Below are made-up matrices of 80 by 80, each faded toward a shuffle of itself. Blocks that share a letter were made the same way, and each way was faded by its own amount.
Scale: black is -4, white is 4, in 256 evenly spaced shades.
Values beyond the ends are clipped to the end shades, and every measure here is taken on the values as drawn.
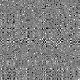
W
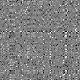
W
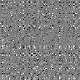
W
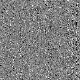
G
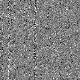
G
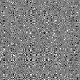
W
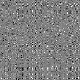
W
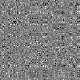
W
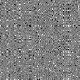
W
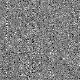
G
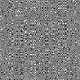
W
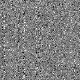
G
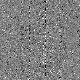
G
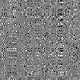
W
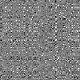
W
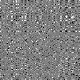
W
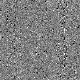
G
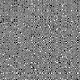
W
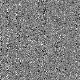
G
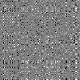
W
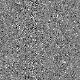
G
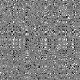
W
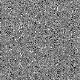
G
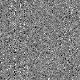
G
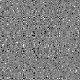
W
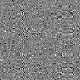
W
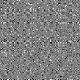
W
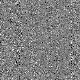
G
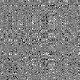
W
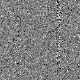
G
